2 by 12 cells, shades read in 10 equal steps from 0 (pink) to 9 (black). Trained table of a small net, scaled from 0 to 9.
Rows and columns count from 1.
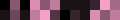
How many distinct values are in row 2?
9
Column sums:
17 9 17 3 4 8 17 15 16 8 4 5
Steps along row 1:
down up down up down up same same down down up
